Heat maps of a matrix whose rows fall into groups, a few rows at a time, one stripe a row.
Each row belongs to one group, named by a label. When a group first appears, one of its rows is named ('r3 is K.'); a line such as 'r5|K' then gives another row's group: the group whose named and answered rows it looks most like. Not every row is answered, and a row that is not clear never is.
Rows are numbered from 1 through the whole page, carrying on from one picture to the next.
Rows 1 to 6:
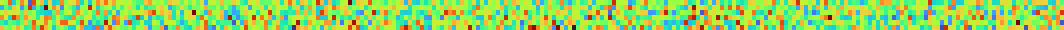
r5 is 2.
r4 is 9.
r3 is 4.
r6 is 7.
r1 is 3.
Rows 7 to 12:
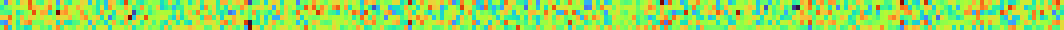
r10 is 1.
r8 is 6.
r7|6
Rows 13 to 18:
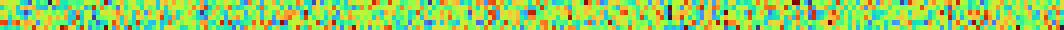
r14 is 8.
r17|9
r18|2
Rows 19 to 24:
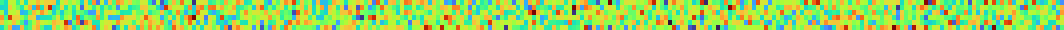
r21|7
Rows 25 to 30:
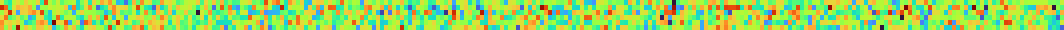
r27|1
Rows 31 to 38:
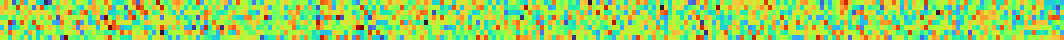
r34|2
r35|3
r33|1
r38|7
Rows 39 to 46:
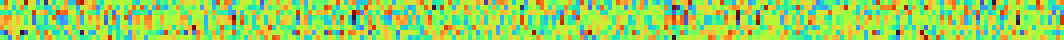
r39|7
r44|4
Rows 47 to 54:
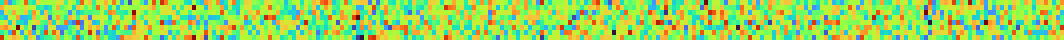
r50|7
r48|4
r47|4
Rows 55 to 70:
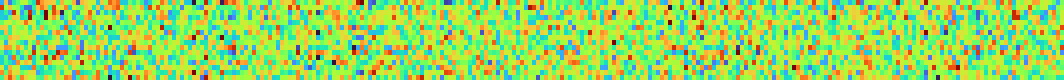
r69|4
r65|2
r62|4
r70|1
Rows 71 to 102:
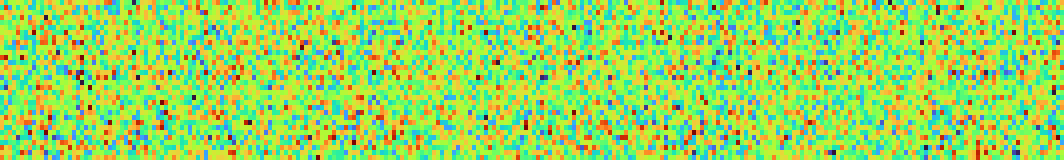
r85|8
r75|6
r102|3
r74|3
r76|7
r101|3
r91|4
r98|8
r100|1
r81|2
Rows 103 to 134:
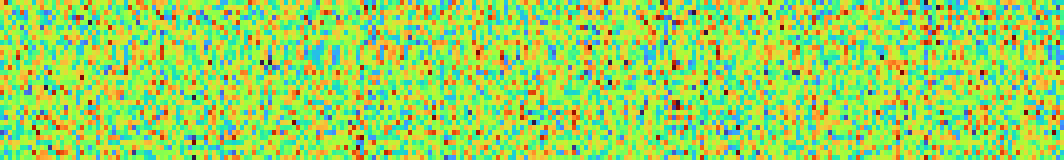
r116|1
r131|4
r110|6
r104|1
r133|2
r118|7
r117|6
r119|4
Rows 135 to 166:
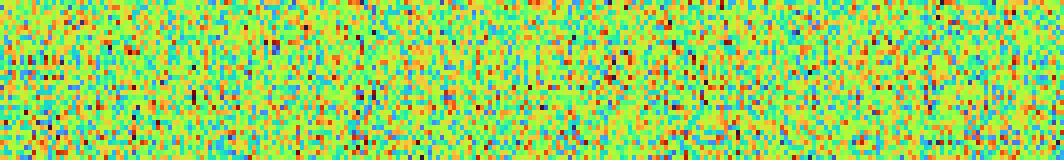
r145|1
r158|2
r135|7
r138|1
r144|1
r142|7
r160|7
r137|6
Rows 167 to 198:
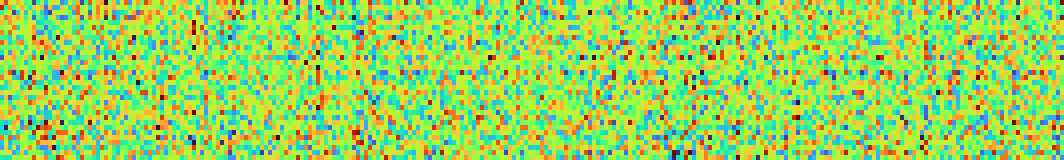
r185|1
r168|3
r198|2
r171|4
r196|8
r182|3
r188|3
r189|4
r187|6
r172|8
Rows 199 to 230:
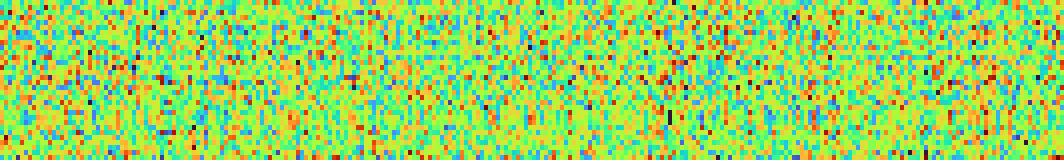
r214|7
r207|9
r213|1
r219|3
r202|6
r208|8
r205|8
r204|9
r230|6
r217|1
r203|7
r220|6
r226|3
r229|1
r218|6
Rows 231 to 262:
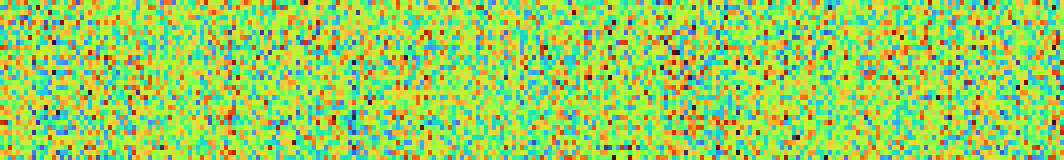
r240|9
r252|3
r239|8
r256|7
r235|3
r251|2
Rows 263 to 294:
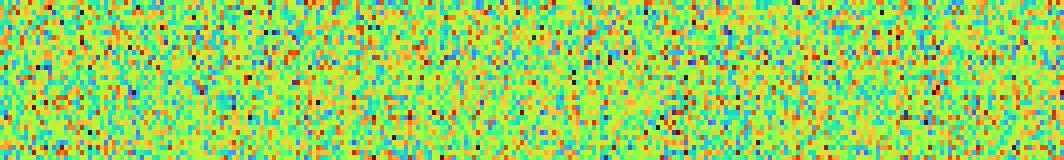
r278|6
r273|1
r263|6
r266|4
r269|1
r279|7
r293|2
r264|9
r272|1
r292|3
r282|2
